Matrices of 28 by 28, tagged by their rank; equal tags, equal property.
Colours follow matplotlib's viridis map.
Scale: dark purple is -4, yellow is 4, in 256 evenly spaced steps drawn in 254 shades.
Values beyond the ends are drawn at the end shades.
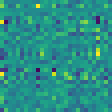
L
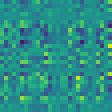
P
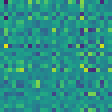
P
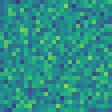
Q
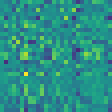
L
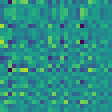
P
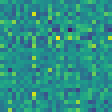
L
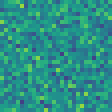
Q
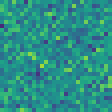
Q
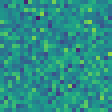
Q
